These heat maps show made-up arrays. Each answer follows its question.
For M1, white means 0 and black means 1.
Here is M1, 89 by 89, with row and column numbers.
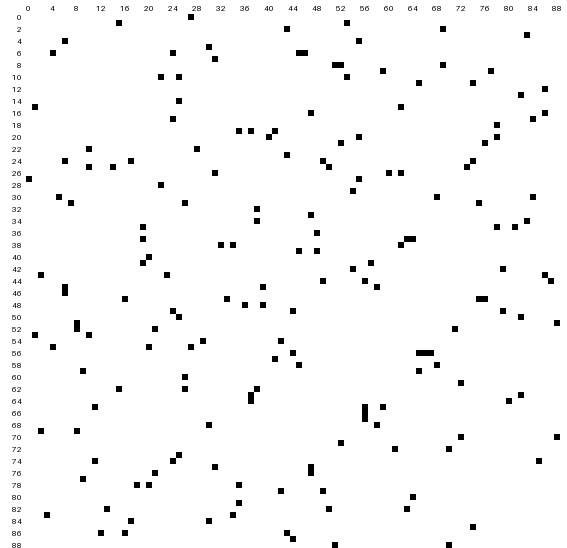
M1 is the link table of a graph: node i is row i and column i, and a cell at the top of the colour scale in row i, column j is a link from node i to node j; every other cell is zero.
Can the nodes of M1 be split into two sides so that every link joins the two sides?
no
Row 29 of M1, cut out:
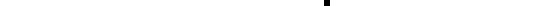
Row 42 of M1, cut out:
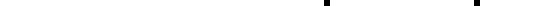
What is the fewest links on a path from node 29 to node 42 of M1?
2
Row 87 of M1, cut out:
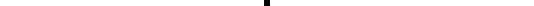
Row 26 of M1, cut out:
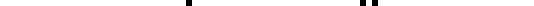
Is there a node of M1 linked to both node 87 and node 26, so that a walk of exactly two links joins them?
no
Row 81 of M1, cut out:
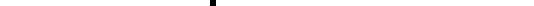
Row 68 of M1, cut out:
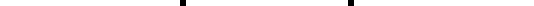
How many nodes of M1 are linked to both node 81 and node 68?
0
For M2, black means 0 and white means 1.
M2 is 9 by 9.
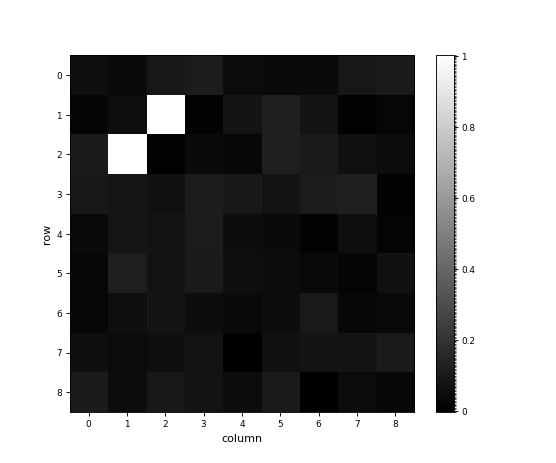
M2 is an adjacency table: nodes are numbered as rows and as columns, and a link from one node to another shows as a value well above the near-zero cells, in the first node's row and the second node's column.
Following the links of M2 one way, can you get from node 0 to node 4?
no
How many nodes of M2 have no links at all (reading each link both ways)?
7
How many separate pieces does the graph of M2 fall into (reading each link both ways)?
8
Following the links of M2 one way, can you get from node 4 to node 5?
no
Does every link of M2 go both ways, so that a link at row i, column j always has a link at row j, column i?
yes
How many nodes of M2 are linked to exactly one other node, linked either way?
2
